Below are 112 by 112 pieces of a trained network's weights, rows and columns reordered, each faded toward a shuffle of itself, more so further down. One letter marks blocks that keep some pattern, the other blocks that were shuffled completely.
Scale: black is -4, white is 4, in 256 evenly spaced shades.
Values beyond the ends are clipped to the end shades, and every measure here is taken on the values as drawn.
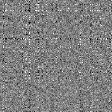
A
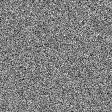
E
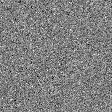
E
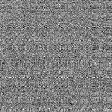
A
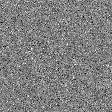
E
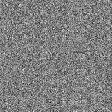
A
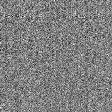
A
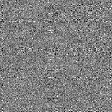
A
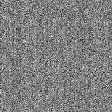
A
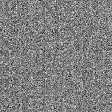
A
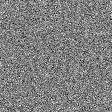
E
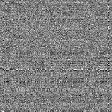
A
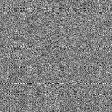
A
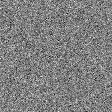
E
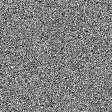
E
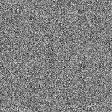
A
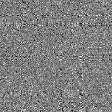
A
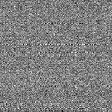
A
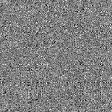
A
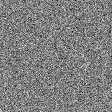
E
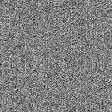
A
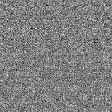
A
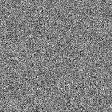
A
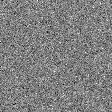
E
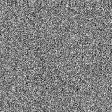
A
